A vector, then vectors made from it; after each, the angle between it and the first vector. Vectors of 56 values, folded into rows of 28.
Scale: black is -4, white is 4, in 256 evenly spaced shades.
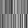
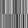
nearly opposite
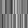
nearly parallel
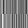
partly opposed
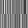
orthogonal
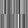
orthogonal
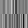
nearly opposite
